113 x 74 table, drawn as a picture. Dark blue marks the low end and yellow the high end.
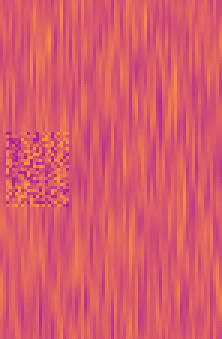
An odd patch, rougher than its surroundings, sits in the middle left. The halves do not mirror each other. The grain runs up and down. The middle left is the roughest part. No overall slope runs across the table.
